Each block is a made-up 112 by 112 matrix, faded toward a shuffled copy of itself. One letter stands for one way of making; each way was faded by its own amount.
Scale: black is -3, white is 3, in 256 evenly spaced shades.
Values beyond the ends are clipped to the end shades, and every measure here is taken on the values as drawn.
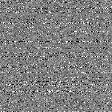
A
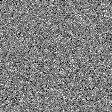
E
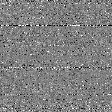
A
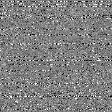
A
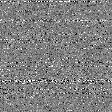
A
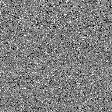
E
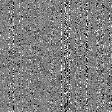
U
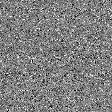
E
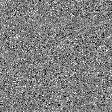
E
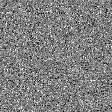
E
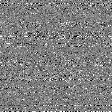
A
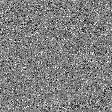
E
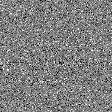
E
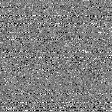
A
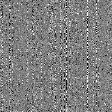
U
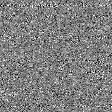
E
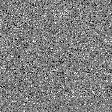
E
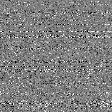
A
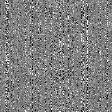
U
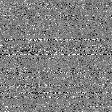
A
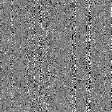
U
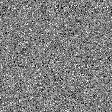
E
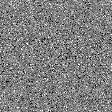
E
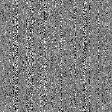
U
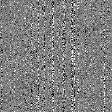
U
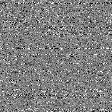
A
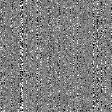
U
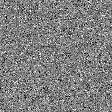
E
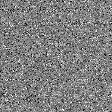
E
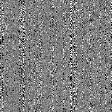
U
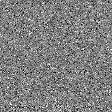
E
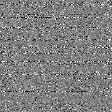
A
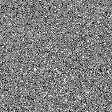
E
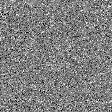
E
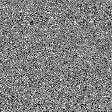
E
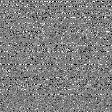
A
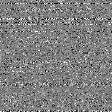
A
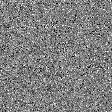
E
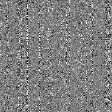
U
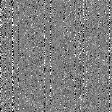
U
